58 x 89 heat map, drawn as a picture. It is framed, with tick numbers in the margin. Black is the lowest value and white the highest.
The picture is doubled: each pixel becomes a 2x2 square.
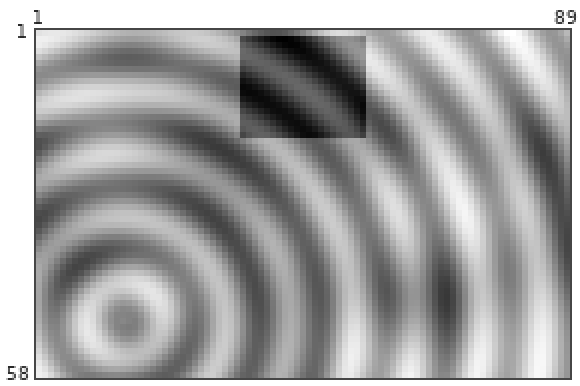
Rings: centred on the bottom left. Mirror symmetry: none. Ninth with the lowest average: top middle. Roughest part: top middle. Odd patch: lower, in the top middle.
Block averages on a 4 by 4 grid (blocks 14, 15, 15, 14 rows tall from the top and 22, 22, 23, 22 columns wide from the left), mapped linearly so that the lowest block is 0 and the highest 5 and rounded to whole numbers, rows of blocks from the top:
4015
2023
2233
4235
